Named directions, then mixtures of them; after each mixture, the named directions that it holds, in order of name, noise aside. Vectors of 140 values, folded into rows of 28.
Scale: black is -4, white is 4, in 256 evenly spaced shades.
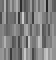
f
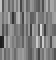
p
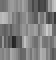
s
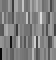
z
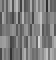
f, z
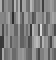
p, z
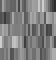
p, s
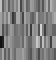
p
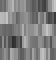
s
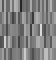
f, p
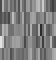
p, s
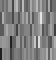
f, z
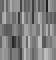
f, s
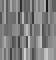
f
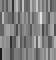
f, z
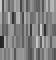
p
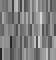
f, z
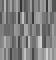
f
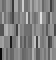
z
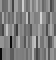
z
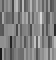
f, z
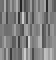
f
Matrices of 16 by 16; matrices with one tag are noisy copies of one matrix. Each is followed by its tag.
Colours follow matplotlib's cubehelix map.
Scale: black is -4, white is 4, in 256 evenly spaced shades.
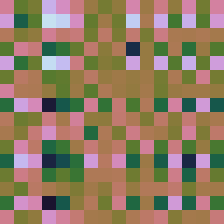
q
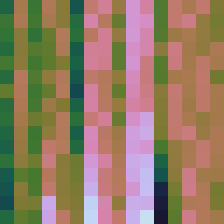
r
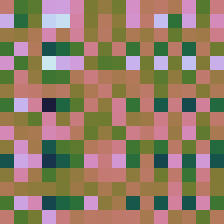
q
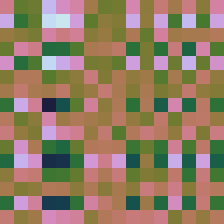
q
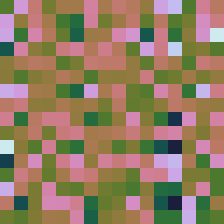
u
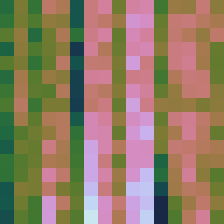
r
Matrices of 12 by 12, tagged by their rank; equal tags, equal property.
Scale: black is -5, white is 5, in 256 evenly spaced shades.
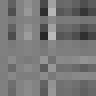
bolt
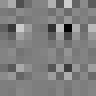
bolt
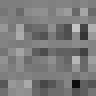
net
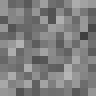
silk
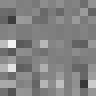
net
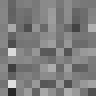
net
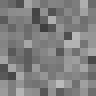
silk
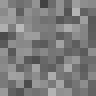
silk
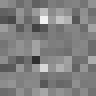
net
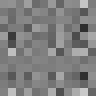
net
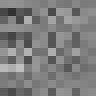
net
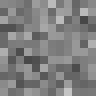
silk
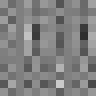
net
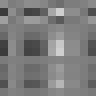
bolt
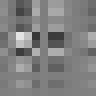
bolt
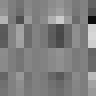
bolt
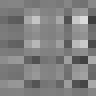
bolt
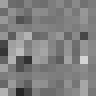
net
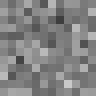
silk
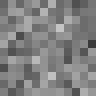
silk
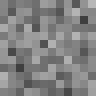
silk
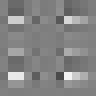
bolt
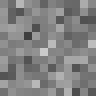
silk
